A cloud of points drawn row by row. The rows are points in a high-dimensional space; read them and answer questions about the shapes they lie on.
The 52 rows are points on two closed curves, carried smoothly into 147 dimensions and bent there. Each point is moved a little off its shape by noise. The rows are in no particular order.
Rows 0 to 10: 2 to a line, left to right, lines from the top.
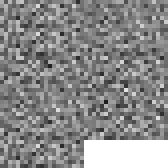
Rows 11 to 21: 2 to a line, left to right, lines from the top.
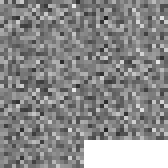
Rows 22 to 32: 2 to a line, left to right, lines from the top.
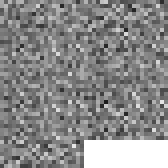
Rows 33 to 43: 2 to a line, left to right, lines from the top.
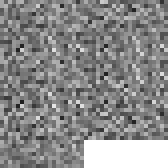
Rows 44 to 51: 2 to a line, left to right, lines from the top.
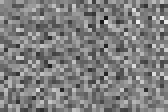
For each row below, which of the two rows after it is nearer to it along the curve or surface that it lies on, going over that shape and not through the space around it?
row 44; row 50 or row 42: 42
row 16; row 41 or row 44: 41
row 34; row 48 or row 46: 48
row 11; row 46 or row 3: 46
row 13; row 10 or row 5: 10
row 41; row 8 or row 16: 16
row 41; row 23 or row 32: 32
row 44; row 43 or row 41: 43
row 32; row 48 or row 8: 48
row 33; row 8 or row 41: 41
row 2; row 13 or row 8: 13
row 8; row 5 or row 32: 32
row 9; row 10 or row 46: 10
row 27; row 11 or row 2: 2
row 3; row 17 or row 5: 17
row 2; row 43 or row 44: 43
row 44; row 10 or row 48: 48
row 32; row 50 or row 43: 50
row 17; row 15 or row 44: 15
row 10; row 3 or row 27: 27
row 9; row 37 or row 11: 11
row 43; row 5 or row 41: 41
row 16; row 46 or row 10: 10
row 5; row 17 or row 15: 17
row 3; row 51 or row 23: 23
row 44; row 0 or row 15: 15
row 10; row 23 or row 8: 23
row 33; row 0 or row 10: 10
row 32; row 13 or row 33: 33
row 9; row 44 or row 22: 22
